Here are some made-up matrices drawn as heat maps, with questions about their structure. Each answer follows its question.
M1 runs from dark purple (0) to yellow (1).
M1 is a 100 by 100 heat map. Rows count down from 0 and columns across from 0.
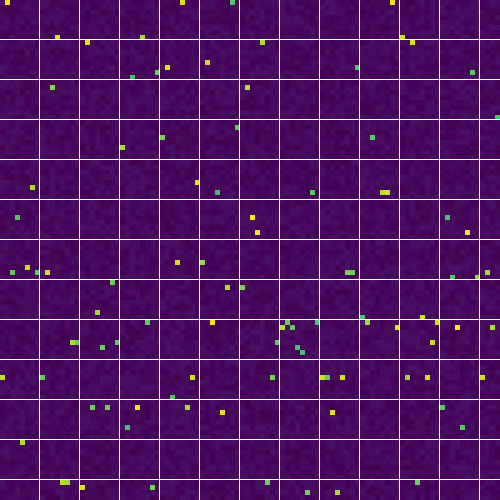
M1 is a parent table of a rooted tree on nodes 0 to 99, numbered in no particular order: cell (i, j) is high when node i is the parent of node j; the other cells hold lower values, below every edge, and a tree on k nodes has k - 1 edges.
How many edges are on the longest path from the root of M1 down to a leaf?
3
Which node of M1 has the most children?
75
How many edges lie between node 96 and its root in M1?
1
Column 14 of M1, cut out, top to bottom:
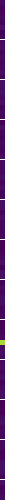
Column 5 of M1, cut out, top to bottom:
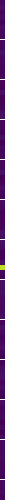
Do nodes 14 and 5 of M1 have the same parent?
no
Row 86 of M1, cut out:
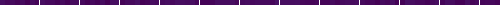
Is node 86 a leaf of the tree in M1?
yes
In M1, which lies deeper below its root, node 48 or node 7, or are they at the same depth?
node 48
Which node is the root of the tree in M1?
75
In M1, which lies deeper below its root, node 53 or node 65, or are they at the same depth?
node 53
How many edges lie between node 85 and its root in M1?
1
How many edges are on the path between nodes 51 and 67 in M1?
6
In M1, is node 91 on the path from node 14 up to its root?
no
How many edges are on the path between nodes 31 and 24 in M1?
6
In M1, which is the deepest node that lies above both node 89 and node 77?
38
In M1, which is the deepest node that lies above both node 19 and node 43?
38
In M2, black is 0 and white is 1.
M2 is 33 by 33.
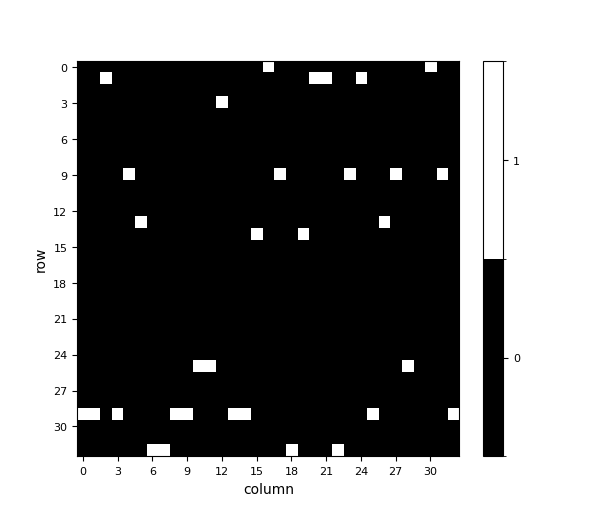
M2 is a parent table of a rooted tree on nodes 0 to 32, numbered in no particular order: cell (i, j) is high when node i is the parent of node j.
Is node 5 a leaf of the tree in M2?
yes
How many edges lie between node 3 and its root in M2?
1
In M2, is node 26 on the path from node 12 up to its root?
no
